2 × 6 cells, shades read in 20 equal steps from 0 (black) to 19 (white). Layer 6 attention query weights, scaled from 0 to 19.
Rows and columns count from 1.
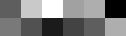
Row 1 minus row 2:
-2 9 17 7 6 -13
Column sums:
16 21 21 17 20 13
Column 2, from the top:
15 6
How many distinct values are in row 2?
6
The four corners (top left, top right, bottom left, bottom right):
7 0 9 13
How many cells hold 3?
0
